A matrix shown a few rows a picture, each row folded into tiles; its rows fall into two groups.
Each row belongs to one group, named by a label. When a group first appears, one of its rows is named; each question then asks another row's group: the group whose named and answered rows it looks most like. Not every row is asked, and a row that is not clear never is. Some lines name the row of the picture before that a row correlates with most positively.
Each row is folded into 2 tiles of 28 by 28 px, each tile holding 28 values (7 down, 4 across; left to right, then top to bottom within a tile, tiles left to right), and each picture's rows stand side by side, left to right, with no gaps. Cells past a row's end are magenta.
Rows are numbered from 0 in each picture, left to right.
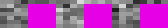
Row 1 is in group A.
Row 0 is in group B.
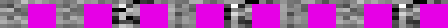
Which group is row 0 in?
A
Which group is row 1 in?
A
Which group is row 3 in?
A
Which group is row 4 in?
B
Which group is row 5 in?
A
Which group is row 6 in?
A
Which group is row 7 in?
B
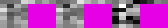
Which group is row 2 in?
B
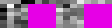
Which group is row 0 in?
B
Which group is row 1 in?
A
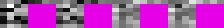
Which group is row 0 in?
B
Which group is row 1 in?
B
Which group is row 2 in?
A
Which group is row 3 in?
A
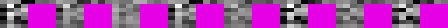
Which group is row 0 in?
B
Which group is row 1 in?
B
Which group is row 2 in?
A
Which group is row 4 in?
B
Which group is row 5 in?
B
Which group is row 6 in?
B
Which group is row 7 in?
B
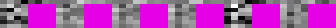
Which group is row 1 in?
A
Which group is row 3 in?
A
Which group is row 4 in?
B
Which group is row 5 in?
A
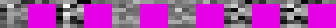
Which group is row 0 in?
B
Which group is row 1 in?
B
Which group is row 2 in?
A
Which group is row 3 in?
A
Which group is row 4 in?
B
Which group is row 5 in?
B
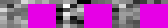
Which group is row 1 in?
B
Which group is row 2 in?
B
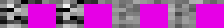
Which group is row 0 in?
B
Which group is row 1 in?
B
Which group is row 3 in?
A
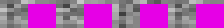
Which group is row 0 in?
A
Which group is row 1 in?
A
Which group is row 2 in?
A
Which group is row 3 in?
A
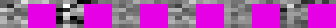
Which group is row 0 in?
A
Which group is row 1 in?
B
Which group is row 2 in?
A
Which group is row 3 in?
A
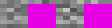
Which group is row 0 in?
A
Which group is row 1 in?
A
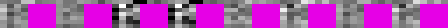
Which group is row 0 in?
A
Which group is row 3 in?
B
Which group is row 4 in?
A
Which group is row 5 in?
A
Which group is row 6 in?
A
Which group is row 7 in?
A
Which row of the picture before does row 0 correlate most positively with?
0
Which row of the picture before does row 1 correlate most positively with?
0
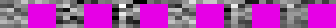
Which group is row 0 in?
A
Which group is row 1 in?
B
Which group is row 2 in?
B
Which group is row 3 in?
A
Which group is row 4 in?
B
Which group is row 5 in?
B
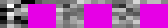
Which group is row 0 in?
B
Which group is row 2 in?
A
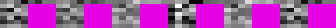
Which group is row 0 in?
B
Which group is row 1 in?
B
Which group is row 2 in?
A
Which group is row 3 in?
B
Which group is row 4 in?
A
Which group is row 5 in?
B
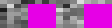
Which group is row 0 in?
B
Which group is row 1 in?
A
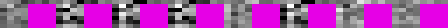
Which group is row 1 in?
B
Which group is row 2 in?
B
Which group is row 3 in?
B
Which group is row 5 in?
B
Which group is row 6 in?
A
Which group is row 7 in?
A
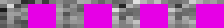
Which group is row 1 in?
A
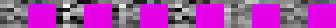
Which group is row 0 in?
B
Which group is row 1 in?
B
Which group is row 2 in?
B
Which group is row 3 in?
B
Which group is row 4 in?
A
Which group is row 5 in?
B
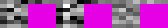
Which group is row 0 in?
B
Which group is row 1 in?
B
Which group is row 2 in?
A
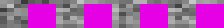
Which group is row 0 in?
B
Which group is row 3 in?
A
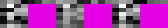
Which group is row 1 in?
B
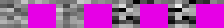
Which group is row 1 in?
A
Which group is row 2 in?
B
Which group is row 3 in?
B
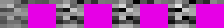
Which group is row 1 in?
B
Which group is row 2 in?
B
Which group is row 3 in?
B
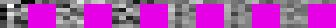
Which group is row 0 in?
B
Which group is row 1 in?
A
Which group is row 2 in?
B
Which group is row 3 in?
A
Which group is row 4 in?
A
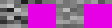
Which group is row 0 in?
B
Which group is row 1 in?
A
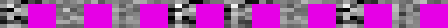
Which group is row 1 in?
A
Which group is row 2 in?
A
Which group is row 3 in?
B
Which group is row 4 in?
B
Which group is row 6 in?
B
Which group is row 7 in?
A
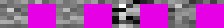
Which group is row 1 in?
A
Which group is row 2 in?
B
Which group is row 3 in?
B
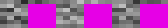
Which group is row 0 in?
B
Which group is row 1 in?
A
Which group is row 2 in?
B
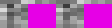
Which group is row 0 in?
A
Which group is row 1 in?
A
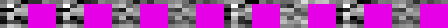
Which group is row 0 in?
B
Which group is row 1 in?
B
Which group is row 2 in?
B
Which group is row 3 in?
B
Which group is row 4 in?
B
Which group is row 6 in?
B
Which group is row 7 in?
B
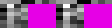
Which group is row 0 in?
B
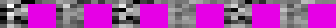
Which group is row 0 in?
B
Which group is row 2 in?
B
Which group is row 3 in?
A
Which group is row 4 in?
B
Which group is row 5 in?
A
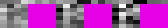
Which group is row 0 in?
A
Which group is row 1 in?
B
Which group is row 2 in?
B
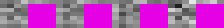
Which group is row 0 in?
A
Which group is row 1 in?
A
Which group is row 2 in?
A
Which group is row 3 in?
A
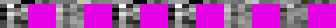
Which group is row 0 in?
B
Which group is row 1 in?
A
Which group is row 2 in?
B
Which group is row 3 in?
B
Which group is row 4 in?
A
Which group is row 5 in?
B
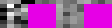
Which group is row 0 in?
B
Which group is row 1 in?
A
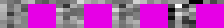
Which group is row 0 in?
A
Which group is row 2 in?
A
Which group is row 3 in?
B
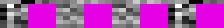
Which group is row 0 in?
B
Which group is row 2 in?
A
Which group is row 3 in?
B
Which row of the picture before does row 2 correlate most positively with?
1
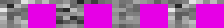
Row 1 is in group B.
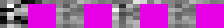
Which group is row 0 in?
B
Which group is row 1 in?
A
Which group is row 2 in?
A
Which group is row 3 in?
A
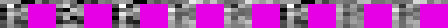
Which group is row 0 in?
B
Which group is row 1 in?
B
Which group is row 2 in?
B
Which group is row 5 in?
B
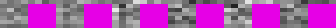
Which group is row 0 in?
A
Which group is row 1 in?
A
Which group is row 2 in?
A
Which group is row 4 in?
A
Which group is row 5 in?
B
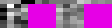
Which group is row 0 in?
B
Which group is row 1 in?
A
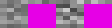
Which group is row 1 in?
A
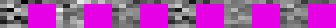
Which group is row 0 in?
B
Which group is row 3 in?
B
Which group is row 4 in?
A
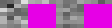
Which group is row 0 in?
A
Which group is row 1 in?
A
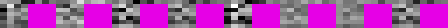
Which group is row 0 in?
B
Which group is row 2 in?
B
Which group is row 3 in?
B
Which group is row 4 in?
B
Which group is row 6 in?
A
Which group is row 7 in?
B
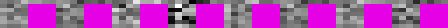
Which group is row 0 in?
A
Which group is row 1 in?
B
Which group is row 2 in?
A
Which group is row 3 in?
B
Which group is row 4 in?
A
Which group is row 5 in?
B
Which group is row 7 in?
B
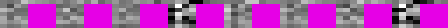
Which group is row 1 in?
A
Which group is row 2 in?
A
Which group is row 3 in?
B
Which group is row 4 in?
A
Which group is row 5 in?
A
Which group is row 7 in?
B
